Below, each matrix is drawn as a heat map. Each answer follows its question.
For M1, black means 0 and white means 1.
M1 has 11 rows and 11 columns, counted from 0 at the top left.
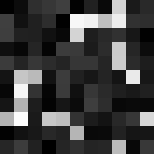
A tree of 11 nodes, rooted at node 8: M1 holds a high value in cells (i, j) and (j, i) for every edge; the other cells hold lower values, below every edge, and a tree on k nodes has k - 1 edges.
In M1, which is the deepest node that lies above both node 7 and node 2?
1
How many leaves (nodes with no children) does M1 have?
8
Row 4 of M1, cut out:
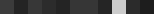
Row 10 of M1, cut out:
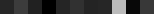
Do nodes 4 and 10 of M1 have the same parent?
yes
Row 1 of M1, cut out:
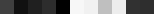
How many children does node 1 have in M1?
3
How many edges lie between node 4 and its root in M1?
1
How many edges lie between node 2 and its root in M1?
3
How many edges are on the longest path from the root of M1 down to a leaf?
3
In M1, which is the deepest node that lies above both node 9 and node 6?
1
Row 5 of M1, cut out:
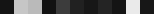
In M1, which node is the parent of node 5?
1
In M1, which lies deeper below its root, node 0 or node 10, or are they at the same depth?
the same depth
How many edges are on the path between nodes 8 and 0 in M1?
1
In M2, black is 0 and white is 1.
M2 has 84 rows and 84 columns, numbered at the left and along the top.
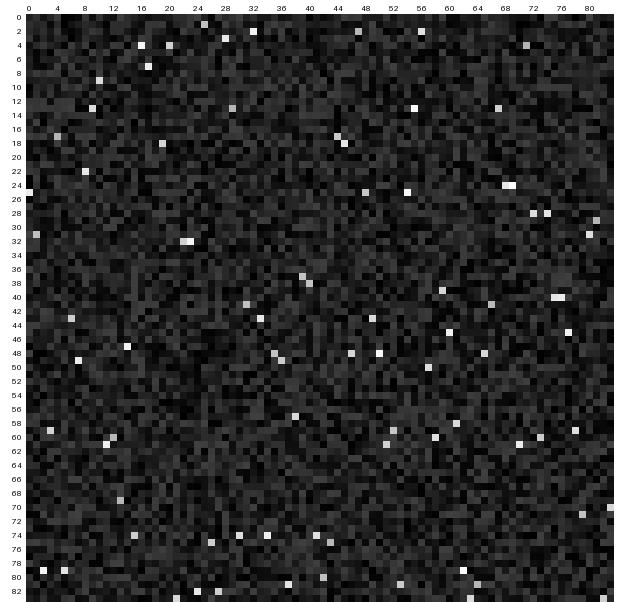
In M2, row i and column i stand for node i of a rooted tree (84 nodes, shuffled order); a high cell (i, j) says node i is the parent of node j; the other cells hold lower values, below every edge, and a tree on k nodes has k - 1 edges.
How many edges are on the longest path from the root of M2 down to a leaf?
39
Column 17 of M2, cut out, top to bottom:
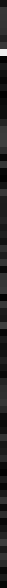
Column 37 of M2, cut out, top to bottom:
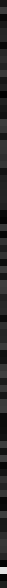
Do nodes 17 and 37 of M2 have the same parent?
no
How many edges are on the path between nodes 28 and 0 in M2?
6
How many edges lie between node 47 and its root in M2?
37
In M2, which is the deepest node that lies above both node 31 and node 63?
83
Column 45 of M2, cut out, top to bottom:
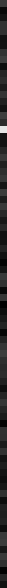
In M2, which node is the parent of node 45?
18
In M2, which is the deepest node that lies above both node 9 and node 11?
61
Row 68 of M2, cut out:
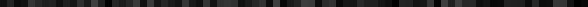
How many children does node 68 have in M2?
0
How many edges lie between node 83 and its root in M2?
6
